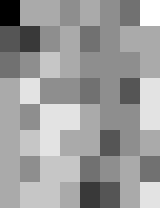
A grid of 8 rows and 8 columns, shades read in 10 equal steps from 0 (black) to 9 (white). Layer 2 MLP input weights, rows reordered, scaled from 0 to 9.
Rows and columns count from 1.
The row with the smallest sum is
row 2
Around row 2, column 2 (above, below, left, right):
6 5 3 5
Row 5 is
6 5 8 8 6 5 5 8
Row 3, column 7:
5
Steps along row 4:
up down same down up down up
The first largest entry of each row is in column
8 4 3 2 3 3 3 8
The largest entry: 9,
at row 1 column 8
